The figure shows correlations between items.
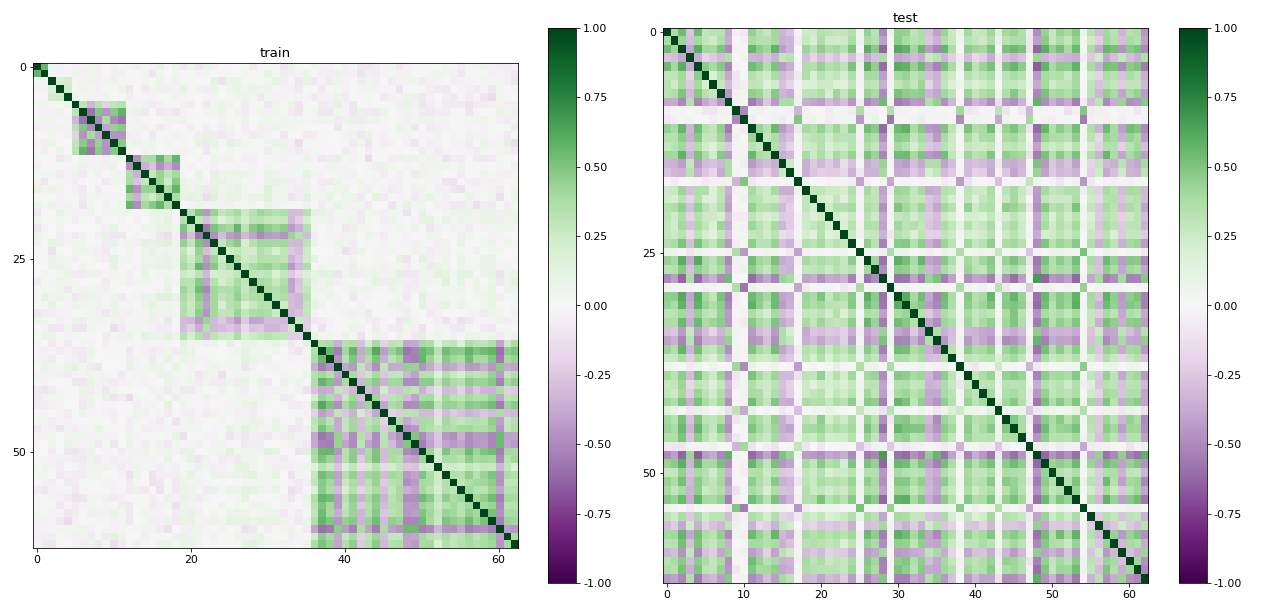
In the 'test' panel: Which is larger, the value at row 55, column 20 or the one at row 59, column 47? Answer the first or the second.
the first
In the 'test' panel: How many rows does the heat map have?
63
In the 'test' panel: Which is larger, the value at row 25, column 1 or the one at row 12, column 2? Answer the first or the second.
the second
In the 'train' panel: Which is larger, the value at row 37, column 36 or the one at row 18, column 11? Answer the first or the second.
the first
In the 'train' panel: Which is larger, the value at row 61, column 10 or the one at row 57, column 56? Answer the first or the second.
the second
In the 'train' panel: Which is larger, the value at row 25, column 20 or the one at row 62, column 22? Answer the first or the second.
the first
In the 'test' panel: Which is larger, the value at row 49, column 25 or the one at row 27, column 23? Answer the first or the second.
the second
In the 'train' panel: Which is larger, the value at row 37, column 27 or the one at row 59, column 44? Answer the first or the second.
the second
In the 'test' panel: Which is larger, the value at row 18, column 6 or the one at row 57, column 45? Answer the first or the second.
the second
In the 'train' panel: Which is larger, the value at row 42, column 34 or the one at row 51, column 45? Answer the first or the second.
the first
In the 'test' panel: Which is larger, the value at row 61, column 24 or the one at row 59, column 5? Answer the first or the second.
the first
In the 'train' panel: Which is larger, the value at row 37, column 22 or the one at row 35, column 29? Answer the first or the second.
the second
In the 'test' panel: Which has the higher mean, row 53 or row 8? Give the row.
53
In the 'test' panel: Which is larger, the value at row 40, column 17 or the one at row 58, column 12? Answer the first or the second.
the second
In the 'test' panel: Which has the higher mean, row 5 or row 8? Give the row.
5
